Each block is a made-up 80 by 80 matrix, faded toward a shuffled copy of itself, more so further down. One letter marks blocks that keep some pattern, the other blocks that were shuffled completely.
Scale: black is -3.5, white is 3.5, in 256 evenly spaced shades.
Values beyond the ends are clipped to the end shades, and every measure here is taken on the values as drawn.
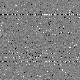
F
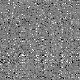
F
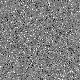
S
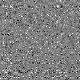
F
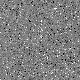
S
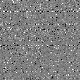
F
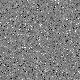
S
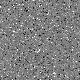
S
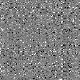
F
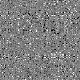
F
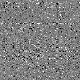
F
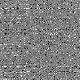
F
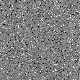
S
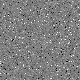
S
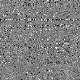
F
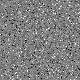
S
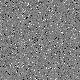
S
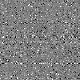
F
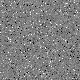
S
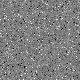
S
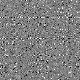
F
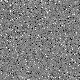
S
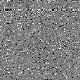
F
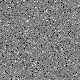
S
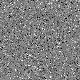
S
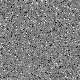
S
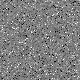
S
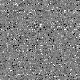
F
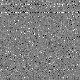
F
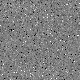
S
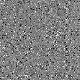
F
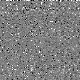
F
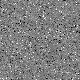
S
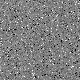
S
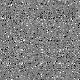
F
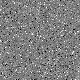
S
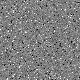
S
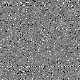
F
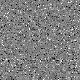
F
